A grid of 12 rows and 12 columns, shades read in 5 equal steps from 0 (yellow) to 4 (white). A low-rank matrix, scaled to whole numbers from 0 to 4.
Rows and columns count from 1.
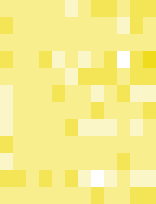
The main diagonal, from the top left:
2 2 2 1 2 2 2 3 2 1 3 1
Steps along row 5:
same same same same up down same same up down same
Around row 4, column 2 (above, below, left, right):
2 2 1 2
